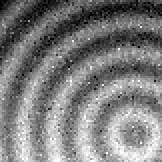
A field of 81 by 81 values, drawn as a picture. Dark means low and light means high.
Odd rows or columns: none. Slope: up to the bottom. Ninth with the highest average: bottom right. Rings: centred on the bottom right.
